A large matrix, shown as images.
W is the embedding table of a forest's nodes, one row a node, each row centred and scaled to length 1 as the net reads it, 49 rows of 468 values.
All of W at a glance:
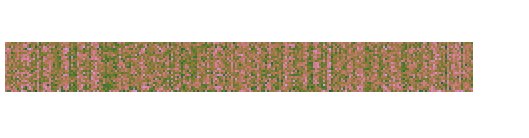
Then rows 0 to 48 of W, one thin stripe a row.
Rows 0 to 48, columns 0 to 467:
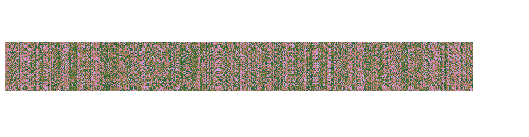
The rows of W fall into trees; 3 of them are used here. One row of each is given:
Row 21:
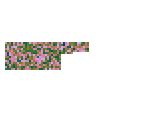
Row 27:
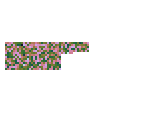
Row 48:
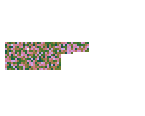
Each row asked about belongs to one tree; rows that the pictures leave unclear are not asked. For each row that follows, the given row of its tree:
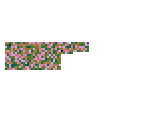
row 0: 21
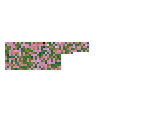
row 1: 27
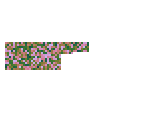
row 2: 21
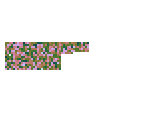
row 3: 48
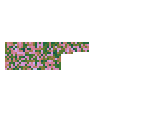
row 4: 48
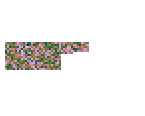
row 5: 48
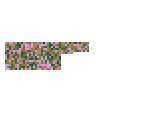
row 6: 27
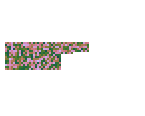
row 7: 27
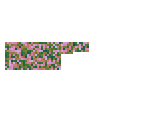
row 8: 27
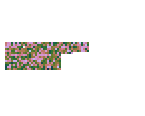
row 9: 21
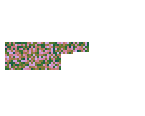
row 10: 21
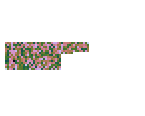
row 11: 27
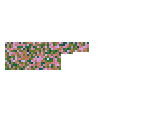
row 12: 21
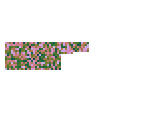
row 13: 48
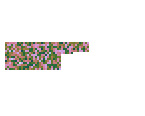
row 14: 27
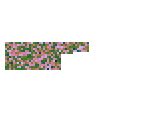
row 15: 21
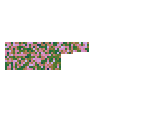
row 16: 21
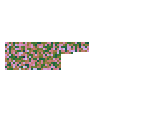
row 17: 48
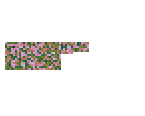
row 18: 48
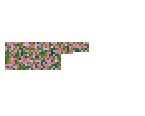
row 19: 27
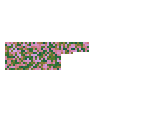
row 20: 27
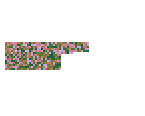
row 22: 27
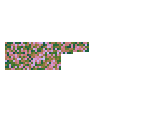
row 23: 21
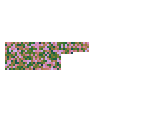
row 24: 27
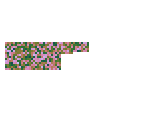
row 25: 21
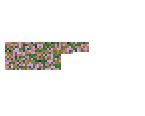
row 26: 48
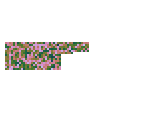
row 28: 27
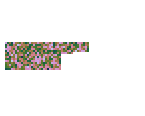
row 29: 21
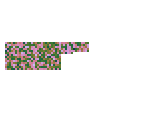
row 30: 48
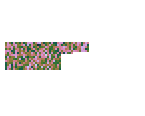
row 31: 21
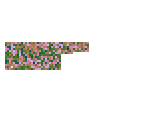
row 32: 27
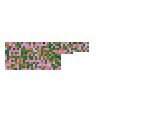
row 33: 27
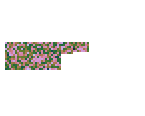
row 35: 21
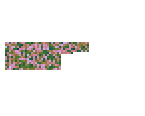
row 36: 27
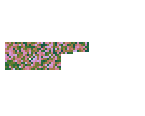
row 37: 21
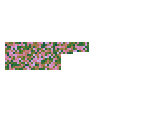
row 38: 21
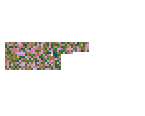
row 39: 48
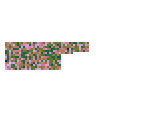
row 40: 27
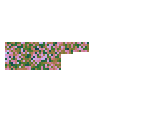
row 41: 21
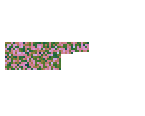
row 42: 48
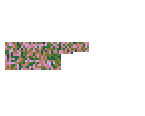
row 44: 27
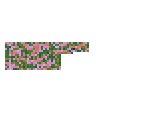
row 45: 27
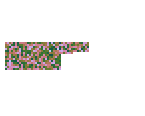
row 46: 27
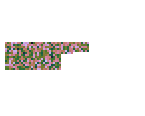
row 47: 27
